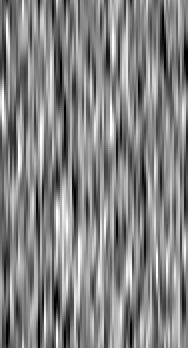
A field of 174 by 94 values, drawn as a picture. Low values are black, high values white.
Average level on the scale: 50%. Mirror symmetry: none. Grain: streaks running down. Histogram: bell-shaped. Slope: none.
